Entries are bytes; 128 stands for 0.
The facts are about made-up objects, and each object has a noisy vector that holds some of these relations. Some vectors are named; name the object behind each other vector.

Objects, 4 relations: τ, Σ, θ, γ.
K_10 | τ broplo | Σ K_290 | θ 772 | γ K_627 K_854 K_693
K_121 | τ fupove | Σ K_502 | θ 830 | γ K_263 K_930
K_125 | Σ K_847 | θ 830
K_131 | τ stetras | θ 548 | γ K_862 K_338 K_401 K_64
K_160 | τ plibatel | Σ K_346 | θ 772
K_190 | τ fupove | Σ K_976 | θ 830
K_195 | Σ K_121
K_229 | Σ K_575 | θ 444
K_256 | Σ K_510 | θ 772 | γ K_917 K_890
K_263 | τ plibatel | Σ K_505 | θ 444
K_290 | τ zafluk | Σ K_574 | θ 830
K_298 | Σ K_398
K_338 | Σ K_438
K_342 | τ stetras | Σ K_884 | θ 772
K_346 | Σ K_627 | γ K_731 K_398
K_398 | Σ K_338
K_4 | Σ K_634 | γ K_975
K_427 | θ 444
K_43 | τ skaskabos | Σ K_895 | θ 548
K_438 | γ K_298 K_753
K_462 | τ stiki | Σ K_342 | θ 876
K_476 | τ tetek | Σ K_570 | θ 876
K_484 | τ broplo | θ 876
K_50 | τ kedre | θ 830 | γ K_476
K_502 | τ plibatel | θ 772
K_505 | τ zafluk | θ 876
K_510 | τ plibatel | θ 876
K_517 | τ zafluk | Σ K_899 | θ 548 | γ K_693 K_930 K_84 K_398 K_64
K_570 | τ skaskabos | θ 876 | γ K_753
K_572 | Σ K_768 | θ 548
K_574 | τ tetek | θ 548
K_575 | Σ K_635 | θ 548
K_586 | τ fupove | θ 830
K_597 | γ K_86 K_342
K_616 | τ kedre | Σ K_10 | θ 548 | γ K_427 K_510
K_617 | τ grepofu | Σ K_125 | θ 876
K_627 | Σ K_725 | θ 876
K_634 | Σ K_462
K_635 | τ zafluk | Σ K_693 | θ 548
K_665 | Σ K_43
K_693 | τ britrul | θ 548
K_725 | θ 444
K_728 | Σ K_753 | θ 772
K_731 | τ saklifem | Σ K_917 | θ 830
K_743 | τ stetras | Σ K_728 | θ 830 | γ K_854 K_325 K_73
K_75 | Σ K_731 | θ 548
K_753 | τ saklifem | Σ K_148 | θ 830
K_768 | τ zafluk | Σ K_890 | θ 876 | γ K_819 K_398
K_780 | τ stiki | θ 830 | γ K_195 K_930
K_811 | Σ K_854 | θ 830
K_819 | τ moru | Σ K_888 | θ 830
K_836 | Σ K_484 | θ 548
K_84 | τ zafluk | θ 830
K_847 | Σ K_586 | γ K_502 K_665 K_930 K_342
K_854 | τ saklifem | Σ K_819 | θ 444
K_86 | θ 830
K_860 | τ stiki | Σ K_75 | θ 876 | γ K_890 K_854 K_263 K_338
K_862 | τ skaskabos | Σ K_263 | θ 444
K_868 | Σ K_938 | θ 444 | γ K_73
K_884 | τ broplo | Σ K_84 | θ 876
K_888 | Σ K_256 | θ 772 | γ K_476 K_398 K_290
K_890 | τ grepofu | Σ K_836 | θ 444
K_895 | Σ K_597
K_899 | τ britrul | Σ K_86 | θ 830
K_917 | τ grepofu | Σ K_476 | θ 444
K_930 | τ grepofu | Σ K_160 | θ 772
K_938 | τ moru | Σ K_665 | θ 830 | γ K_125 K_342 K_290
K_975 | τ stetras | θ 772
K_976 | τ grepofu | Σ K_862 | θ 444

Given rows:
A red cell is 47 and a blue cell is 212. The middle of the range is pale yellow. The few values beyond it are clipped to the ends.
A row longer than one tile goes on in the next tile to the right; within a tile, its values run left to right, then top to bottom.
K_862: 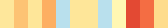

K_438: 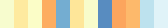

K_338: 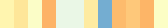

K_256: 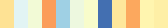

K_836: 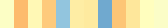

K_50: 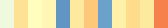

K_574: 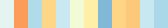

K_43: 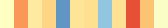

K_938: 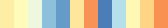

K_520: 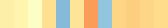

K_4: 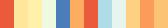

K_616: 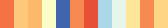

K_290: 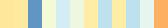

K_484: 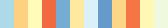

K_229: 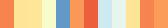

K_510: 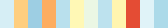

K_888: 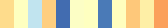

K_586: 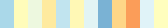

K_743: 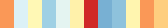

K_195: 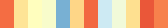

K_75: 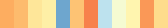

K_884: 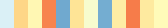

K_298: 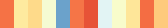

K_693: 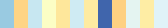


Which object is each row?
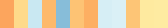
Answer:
K_462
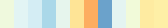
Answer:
K_899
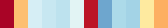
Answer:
K_517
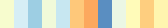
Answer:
K_975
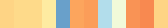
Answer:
K_976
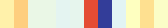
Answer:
K_131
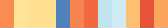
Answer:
K_617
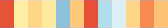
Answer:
K_868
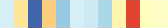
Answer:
K_502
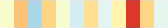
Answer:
K_263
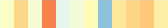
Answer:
K_627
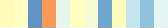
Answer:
K_505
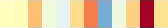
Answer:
K_854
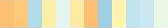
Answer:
K_635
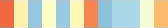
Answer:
K_768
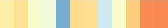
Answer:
K_125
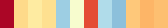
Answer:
K_860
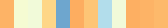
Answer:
K_728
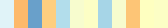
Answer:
K_476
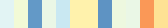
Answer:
K_342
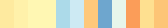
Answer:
K_121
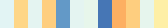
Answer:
K_597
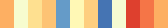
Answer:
K_10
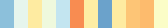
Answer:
K_753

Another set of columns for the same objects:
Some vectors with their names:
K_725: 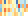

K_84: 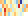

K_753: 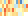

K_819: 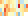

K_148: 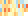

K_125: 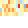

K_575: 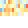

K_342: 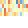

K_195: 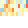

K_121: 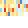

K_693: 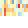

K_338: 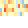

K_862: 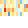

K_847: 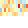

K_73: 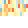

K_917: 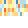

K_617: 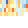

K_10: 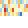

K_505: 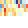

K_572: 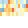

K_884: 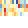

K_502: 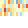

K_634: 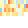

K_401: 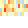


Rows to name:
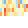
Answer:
K_635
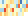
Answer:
K_517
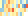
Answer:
K_868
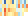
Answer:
K_574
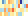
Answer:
K_743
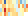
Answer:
K_586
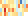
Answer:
K_50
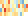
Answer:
K_888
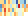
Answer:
K_597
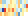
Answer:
K_616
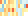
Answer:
K_976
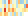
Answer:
K_160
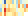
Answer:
K_43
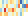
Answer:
K_860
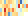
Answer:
K_780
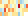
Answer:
K_938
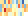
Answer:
K_256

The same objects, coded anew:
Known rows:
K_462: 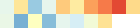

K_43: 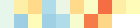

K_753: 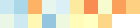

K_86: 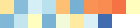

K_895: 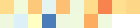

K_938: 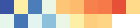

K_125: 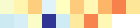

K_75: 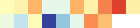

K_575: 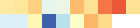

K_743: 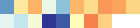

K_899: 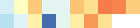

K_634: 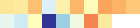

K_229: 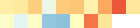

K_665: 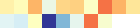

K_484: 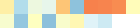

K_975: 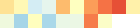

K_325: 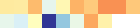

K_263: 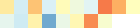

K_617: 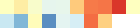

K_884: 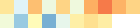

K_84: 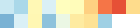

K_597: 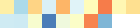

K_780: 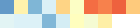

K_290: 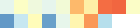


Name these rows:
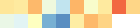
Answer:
K_854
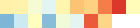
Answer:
K_976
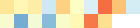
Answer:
K_862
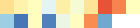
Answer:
K_476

